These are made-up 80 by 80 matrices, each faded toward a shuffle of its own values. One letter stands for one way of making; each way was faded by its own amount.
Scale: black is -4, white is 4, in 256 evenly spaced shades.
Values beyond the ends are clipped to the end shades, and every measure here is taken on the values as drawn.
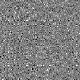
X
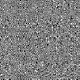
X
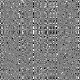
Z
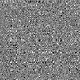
X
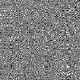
X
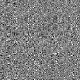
X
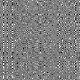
Z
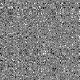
X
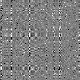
Z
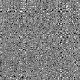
X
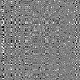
Z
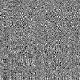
X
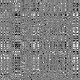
Z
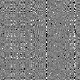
Z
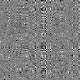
Z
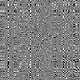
Z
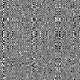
Z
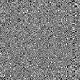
X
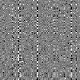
Z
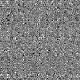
X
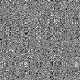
X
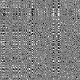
Z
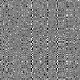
Z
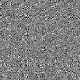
X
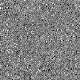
X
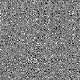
X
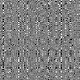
Z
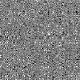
X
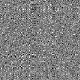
X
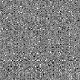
X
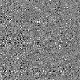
X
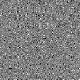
X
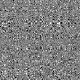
X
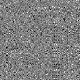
X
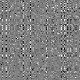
Z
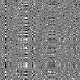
Z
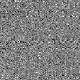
X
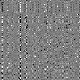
Z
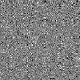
X
